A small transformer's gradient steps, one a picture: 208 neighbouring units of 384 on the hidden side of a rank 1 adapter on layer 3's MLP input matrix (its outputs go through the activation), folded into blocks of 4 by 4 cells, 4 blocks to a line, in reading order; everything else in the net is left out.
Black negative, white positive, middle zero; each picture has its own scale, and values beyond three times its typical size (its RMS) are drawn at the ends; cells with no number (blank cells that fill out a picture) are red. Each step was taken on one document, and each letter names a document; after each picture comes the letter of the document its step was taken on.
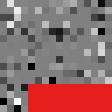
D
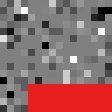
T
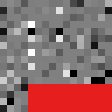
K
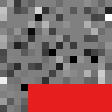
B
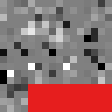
B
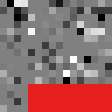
T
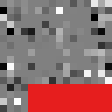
D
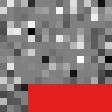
K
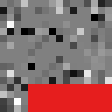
D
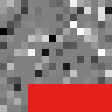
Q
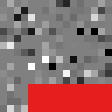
T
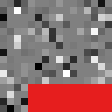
B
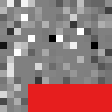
Q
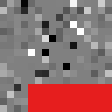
Q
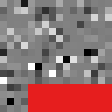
B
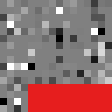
D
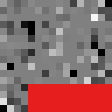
K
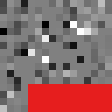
Q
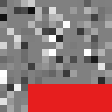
B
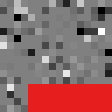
T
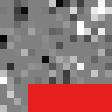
T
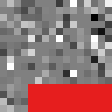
K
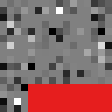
D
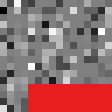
B
